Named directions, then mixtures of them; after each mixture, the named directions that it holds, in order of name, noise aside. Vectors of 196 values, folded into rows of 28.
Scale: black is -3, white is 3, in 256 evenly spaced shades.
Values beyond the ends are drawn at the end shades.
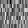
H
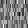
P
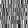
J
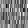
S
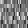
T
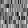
S, T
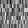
H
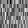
H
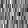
H, P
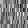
S, T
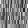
J, S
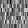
H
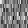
J, T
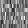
H, T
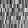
H
